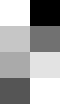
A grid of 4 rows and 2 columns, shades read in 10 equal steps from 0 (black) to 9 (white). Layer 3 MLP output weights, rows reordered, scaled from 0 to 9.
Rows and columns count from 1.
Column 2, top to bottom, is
0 4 8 9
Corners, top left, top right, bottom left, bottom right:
9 0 3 9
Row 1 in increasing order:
0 9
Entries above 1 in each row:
1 2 2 2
